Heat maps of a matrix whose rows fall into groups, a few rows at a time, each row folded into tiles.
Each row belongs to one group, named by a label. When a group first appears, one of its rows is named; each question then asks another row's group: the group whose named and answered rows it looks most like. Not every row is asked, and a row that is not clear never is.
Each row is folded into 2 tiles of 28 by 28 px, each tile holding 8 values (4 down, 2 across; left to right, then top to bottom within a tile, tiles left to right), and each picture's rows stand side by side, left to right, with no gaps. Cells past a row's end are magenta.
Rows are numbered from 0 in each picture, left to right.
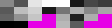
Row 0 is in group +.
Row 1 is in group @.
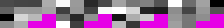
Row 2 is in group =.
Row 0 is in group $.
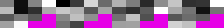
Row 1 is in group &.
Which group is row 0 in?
$
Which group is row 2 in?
$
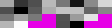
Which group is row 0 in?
$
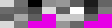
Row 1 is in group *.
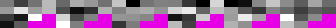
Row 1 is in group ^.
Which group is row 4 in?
&
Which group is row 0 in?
+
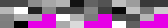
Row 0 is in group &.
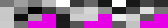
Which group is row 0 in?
^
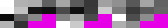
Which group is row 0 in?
=
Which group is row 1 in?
$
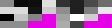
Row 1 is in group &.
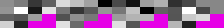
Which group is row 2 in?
&
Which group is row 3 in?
&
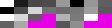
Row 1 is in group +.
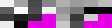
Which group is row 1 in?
^
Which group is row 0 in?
@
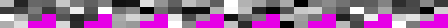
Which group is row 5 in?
+
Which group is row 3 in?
^
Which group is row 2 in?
&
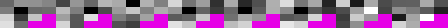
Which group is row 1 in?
^
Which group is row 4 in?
$
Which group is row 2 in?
+
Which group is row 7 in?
=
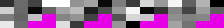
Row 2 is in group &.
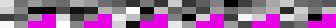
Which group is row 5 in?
*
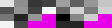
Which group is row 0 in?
@
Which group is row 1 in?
+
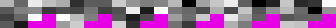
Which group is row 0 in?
+
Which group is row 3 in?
+
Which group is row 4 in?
*
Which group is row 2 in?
@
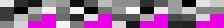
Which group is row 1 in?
@
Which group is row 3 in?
+
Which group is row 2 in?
@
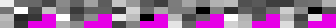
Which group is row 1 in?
^
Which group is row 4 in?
*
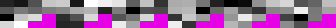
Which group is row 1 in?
+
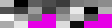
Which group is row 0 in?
*
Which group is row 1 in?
&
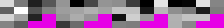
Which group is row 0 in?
*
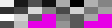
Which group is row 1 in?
+
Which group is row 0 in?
*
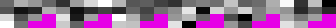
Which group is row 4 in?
@
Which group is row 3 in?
&
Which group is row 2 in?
*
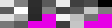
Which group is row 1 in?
*
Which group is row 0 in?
*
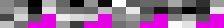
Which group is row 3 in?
$
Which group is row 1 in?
&
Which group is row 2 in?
*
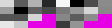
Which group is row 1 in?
+
